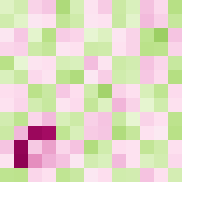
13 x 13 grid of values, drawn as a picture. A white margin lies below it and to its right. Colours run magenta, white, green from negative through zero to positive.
Mirror symmetry: none. Ninth with the lowest average: bottom left. Odd patch: lower, in the bottom left. Average level on the scale: 50%. Grain: checkered.
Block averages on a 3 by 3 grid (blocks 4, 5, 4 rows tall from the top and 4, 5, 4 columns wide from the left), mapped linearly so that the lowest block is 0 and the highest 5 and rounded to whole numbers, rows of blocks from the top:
555 | 555 | 055
